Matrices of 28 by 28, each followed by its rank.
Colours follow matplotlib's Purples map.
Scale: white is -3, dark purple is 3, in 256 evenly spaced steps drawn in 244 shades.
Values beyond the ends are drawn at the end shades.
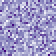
full rank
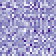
five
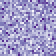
full rank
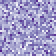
full rank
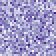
full rank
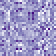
five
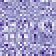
five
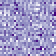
five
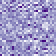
five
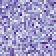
full rank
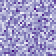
full rank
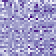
five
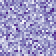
full rank
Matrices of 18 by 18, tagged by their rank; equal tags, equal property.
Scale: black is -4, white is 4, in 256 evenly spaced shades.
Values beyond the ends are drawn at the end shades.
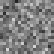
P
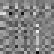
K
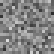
P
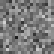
P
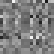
K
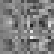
K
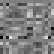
K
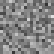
P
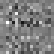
K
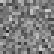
P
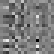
K
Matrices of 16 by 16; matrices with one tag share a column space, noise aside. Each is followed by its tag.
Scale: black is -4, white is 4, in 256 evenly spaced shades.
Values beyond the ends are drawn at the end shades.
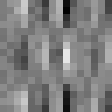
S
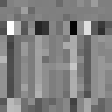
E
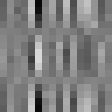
S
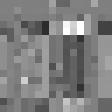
E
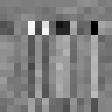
E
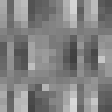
S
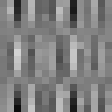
S
